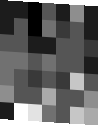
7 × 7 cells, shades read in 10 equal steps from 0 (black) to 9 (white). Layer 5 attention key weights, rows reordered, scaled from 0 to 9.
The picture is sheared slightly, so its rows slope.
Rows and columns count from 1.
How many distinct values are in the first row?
4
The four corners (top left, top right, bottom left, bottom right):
1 1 1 6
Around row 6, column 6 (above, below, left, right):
7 7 3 5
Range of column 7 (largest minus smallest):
5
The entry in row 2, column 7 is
1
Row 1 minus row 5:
-3 -2 -2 0 -1 -2 -2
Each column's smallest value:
1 1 0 1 1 3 1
